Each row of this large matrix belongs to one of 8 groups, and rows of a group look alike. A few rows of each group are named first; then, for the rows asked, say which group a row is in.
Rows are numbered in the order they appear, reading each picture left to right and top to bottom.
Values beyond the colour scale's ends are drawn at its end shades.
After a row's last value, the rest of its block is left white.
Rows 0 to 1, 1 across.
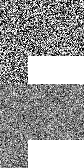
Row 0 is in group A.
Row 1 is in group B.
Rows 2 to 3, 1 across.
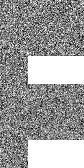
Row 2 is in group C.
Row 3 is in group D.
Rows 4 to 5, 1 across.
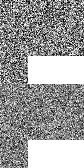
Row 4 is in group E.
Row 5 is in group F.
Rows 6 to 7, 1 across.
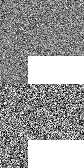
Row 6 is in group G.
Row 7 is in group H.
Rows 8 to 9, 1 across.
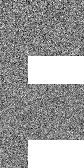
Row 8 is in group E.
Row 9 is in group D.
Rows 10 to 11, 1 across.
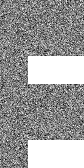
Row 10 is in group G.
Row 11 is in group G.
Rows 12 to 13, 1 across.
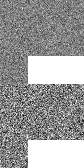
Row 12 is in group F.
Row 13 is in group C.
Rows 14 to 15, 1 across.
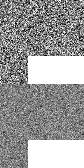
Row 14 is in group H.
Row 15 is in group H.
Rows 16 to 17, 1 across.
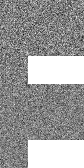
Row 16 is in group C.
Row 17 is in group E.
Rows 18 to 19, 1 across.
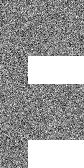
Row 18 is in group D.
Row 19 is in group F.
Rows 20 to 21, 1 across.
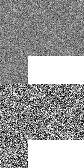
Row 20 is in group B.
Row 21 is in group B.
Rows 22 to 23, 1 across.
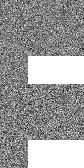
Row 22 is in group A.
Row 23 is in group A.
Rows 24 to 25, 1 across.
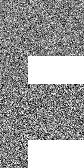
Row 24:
F
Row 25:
G
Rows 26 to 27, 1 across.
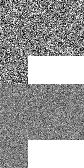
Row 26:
B
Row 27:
E
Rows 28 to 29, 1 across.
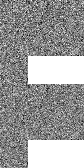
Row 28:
E
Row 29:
E
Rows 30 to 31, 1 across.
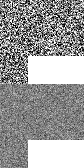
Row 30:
F
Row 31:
B
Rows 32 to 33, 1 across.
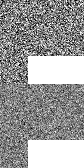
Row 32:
G
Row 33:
F
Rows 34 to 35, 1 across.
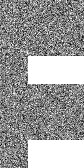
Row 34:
C
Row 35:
B
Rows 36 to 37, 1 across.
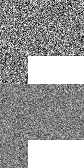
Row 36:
C
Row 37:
G
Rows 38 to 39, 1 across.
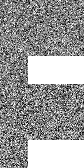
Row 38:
H
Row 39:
A
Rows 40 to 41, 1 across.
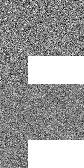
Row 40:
H
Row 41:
B
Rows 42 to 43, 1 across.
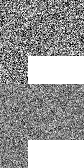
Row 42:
D
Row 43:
F
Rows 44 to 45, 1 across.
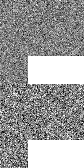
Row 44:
E
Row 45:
B
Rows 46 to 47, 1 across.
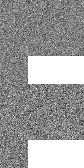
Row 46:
E
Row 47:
H
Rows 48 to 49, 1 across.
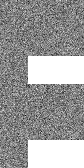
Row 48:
A
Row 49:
E
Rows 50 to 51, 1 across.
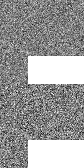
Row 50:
C
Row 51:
A
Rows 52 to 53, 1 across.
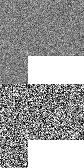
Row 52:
C
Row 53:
E
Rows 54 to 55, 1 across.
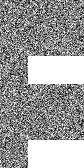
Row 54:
H
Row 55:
C
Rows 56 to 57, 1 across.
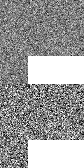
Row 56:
H
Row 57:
H
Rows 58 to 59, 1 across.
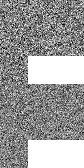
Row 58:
F
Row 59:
A
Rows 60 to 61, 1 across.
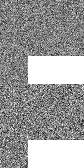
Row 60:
A
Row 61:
C
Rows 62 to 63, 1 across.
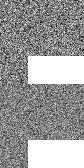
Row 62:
H
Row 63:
H
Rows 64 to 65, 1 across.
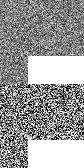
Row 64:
F
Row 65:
A
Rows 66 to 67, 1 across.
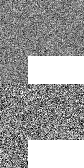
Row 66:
B
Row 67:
D
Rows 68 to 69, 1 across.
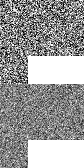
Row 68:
B
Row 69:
C
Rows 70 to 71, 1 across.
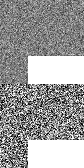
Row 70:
C
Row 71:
D
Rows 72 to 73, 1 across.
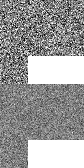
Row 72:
F
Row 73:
D
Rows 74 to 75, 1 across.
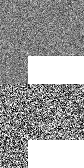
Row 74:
C
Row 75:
F
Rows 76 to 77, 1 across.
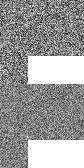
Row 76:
D
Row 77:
C
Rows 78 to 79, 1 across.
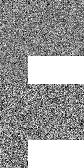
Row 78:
E
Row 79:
D
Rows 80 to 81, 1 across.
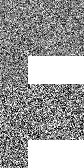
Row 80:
F
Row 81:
F
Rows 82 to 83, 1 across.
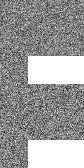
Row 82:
D
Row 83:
A
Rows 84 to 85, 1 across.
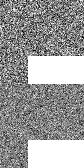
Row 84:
B
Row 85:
H
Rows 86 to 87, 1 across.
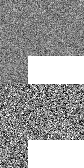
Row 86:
B
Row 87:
H
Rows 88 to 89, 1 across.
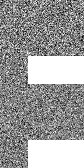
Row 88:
C
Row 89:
F
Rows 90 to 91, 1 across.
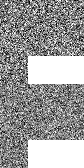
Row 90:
H
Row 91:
F
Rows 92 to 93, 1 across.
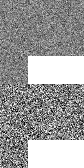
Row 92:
F
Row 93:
F
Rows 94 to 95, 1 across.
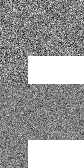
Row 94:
B
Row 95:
H
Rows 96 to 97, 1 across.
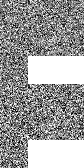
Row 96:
F
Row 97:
F
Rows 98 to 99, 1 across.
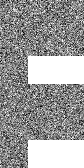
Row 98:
B
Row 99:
H
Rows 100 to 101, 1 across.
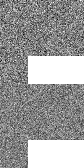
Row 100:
B
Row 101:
C
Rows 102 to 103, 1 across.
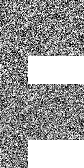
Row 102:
D
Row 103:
D
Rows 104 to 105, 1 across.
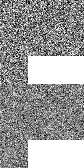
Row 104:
E
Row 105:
B
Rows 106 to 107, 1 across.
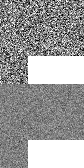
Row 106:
H
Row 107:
F
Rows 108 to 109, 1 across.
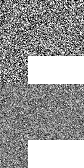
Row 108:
G
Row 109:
G
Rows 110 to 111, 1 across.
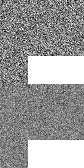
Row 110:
G
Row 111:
E
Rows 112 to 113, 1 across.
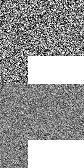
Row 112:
G
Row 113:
G
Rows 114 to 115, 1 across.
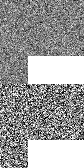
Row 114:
H
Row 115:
E
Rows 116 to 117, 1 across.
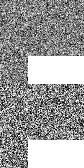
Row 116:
D
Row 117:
D
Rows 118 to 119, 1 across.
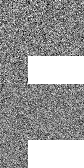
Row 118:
E
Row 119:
G
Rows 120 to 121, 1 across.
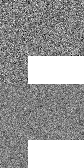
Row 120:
E
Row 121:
H
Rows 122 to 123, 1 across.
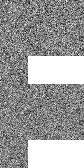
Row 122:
H
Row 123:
H
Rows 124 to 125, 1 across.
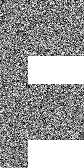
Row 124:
G
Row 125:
E
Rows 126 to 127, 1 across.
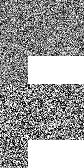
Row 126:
A
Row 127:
F
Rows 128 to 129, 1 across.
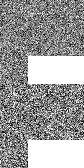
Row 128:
D
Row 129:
B
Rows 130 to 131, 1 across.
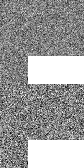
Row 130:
D
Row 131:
D
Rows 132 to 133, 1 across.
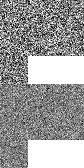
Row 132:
F
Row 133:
E
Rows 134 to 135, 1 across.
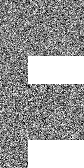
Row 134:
H
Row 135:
E
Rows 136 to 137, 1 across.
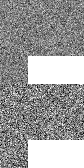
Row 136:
F
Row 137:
B
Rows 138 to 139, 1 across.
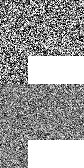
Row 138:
H
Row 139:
G
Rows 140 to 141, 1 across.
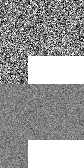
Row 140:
H
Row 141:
H
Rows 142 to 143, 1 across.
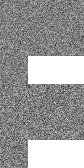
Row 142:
C
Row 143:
E
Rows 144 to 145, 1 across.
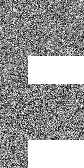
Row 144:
B
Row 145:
A
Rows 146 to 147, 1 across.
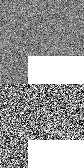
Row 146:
D
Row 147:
H
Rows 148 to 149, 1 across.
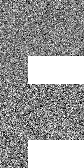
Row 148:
E
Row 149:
H
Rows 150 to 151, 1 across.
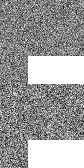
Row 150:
A
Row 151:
B
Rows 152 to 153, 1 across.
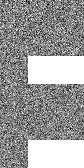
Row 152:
E
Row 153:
A
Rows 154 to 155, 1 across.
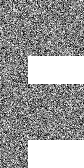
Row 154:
B
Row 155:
G
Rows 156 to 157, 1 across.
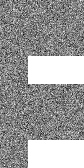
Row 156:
B
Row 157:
A
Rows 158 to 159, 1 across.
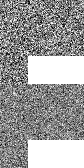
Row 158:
F
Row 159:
B
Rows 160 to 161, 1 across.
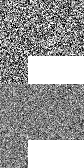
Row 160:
F
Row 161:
C
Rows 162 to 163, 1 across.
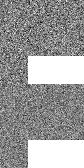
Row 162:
H
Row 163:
E
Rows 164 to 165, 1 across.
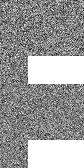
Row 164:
A
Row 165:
G
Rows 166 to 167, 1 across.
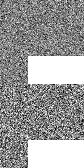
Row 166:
G
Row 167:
C
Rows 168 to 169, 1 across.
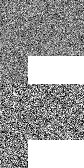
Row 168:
D
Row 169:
B
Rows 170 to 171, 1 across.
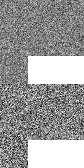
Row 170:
C
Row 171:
D
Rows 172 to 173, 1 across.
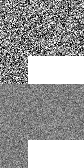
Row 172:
F
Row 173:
F
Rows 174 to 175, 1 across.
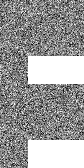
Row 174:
D
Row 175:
A
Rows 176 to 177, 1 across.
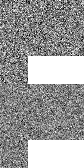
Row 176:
E
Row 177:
F
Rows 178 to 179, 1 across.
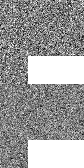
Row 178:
C
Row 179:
H
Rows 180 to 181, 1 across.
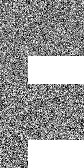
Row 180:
E
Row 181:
D
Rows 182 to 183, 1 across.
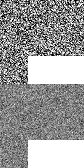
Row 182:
G
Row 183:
D
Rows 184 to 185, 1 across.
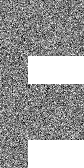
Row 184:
F
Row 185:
E
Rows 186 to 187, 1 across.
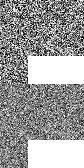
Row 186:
B
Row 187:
H
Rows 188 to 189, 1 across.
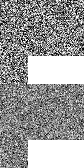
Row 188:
A
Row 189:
D
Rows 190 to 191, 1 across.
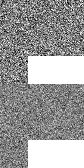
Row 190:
G
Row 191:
F
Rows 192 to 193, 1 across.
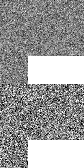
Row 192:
D
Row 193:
D
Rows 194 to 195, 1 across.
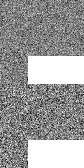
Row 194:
D
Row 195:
D
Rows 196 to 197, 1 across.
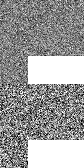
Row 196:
G
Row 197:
D
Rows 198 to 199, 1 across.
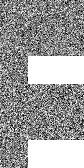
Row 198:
D
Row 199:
C
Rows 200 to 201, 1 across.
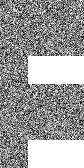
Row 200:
B
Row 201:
H
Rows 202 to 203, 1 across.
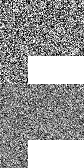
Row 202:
E
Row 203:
G
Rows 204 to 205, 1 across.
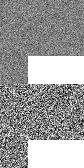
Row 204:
D
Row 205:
C
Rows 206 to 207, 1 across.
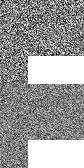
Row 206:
G
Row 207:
G
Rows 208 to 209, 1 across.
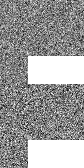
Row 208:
C
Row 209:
A
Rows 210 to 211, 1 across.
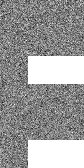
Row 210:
G
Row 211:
D
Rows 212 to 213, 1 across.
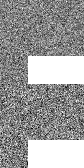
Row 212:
F
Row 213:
D
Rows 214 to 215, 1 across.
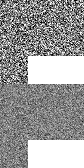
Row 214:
G
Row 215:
G
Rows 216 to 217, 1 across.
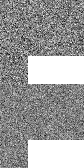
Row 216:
F
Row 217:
B
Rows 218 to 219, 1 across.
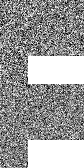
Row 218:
D
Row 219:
E
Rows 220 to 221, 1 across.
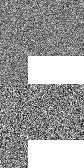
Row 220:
A
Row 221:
C
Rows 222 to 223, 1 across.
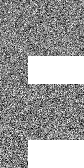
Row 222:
H
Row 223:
D
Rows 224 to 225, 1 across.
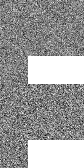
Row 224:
B
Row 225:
G
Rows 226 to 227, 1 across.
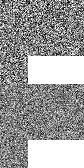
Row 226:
E
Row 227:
A
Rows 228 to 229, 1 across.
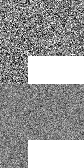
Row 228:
F
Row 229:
H
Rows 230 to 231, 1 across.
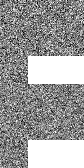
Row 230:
B
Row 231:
F
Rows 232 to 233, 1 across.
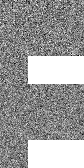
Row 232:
E
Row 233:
H
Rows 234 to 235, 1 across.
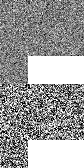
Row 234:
E
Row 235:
F
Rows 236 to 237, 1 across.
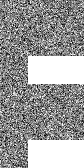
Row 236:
F
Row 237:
B
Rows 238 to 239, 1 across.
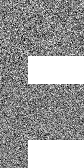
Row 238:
F
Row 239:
G
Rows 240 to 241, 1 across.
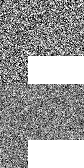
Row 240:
G
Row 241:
D
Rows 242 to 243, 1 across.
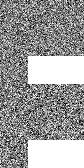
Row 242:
G
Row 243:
H
